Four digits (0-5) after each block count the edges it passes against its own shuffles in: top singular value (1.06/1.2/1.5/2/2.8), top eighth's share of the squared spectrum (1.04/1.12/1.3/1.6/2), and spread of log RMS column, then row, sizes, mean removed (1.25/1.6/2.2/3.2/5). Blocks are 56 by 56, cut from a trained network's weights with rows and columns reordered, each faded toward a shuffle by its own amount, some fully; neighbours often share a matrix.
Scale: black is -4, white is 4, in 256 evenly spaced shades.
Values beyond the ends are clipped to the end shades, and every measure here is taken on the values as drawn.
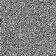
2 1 0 0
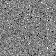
1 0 0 0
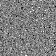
2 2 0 0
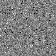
3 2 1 1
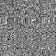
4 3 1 1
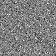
0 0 0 0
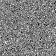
0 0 0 0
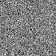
0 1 0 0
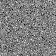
0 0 0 0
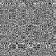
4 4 1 3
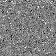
2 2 0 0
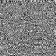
3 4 1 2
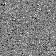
0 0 0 0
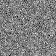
2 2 0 0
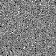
2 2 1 0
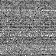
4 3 1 2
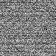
3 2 0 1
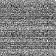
4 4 2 1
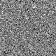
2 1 0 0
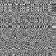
4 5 0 3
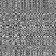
4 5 1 3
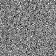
2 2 0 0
